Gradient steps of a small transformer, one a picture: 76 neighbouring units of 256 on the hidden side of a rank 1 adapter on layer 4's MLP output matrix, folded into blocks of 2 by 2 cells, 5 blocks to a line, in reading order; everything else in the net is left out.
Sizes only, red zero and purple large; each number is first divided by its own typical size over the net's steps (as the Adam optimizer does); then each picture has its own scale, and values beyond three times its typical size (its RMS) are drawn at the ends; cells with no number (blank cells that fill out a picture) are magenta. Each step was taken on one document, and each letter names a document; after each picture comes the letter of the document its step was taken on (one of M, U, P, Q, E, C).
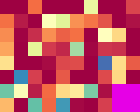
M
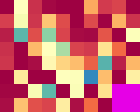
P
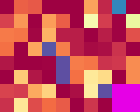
P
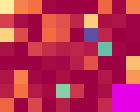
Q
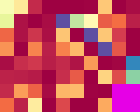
Q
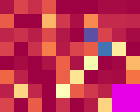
Q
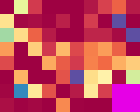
P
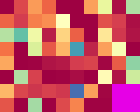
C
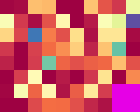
C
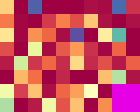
M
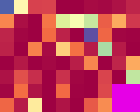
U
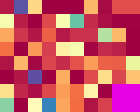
M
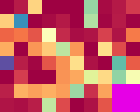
P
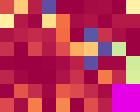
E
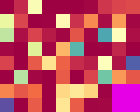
M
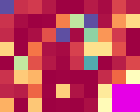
U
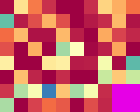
C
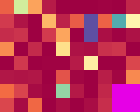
Q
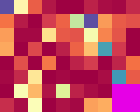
Q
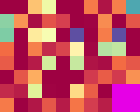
C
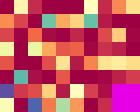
M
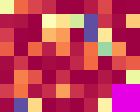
U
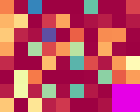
C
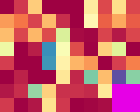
P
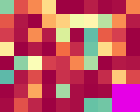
E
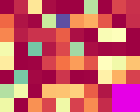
M
